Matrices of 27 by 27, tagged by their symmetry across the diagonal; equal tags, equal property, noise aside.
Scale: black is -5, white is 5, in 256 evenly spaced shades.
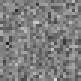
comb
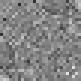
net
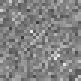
net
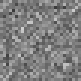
net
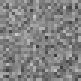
net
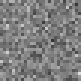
comb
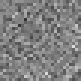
net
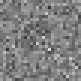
net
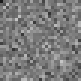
net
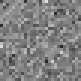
net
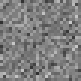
net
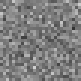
comb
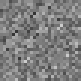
net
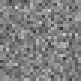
comb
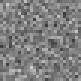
comb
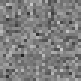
comb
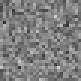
comb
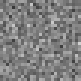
comb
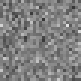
comb
